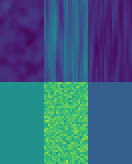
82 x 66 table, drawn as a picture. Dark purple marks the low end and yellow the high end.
The table splits into 2 rows of 3 panels. Panel 1,1: very low, blotchy, faint in contrast. Panel 1,2: low, streaked downward. Panel 1,3: very low, streaked downward, faint in contrast. Panel 2,1: middling, flat. Panel 2,2: high, fine-grained. Panel 2,3: low, flat.
